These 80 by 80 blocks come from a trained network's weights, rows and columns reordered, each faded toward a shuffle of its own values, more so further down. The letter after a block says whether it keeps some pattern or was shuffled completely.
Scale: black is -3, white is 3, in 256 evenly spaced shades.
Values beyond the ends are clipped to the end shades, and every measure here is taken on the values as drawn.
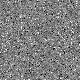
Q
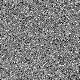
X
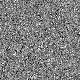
Q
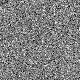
Q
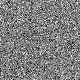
Q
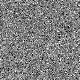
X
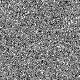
X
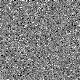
X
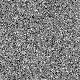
Q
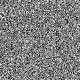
X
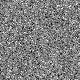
Q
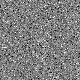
Q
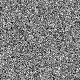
Q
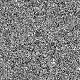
X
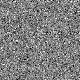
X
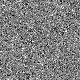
Q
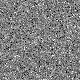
Q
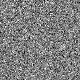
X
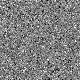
X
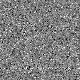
X
